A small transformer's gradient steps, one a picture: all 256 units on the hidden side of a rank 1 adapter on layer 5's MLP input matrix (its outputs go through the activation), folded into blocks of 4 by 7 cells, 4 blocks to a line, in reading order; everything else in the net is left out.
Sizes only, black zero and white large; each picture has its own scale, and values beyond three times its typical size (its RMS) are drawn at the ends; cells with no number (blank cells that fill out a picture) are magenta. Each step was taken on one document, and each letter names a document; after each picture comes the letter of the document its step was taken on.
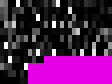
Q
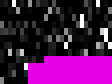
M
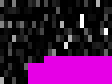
M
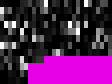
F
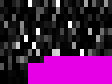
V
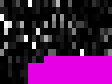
V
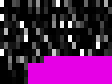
V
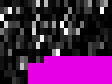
F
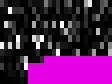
F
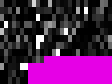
F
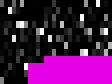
M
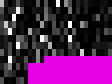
Q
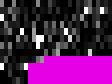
F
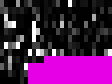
Q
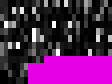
F
